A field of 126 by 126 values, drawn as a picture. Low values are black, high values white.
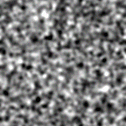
Grain: blotchy. Ninth with the lowest average: top right. Odd rows or columns: none. Average level on the scale: 50%. Slope: none.
